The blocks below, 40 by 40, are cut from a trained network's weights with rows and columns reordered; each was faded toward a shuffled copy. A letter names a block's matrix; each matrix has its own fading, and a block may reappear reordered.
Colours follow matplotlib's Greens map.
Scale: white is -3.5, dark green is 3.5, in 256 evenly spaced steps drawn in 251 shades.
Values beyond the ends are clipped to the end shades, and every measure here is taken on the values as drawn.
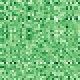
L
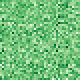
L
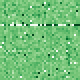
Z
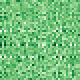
L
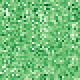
Z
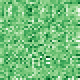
L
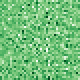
Z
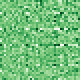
L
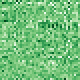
L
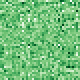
L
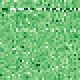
Z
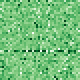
Z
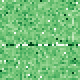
Z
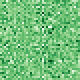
L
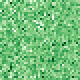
Z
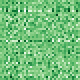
L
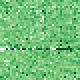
Z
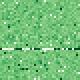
Z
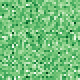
Z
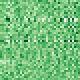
L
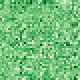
L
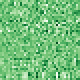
L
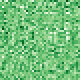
L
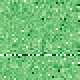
Z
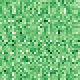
L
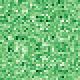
L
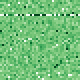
Z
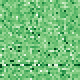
Z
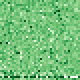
Z
